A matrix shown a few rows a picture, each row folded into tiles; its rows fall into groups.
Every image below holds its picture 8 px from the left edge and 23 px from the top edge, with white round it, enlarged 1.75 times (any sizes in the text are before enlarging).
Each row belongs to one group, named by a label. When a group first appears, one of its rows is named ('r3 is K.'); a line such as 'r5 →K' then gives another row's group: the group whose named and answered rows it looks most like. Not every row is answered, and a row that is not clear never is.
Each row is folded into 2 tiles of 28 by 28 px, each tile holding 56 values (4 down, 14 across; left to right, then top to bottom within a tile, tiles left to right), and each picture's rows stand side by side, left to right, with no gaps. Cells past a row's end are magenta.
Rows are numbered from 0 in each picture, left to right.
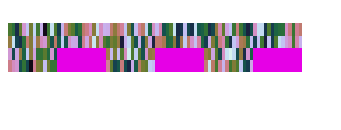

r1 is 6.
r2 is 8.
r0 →8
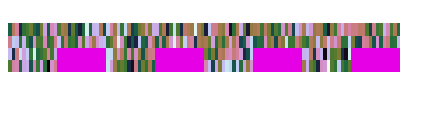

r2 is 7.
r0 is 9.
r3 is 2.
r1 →6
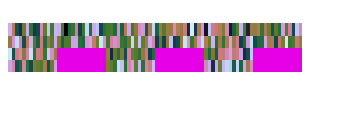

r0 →6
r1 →7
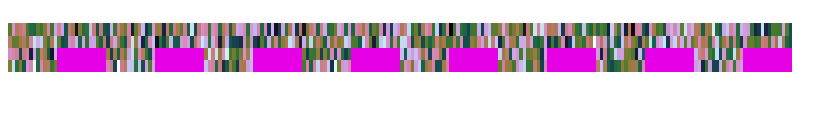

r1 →7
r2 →6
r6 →8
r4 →9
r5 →2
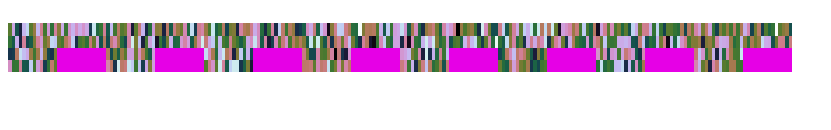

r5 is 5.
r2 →9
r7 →2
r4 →2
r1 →7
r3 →7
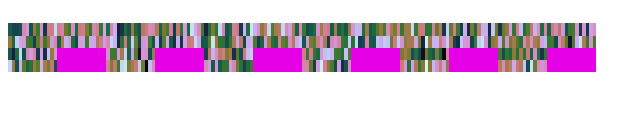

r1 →9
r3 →8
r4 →7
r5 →7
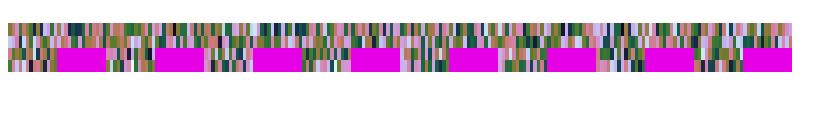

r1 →2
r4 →9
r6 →9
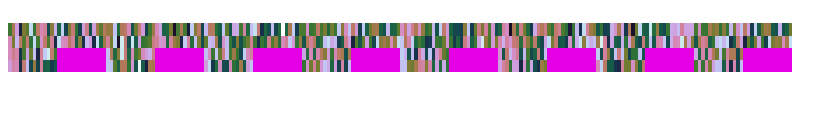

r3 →2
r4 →6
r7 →2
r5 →9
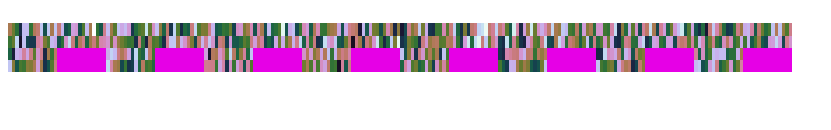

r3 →2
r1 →6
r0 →5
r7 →8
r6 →5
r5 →5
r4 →8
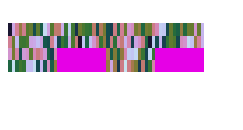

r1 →8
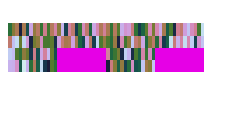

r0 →9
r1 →8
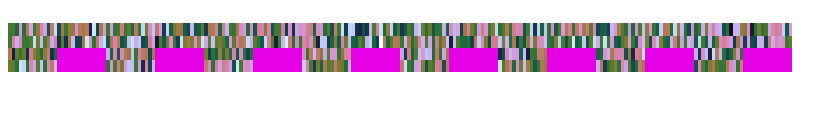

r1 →2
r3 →6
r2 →7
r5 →5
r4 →8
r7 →8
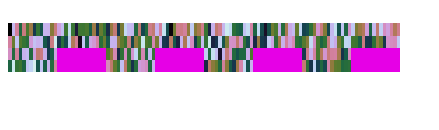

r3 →5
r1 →8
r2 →8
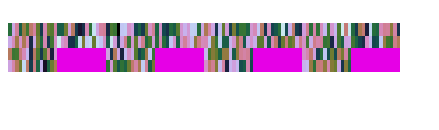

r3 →6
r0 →9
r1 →8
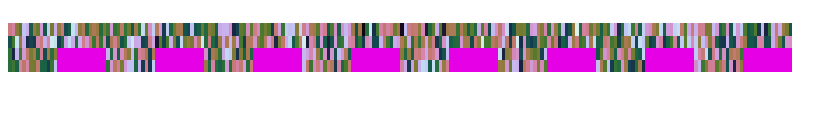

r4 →7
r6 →5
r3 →6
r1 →2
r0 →5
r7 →6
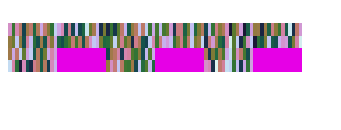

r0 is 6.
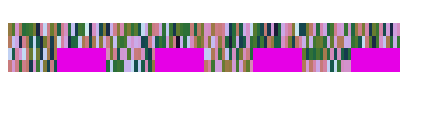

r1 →2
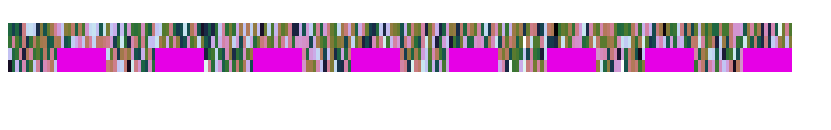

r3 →9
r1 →9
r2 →5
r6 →2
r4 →7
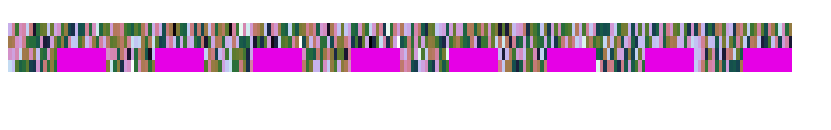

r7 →9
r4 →2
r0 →6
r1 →2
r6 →5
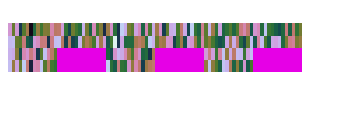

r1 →5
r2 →2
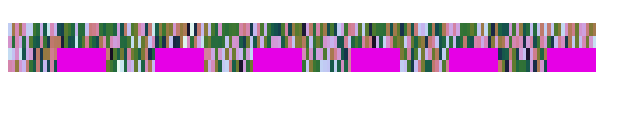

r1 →7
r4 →8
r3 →2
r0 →6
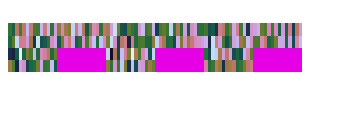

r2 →5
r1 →9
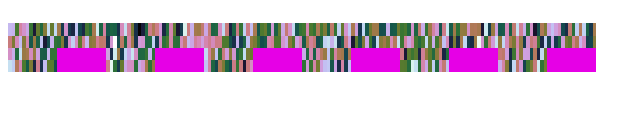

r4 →7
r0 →6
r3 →2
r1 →8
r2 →6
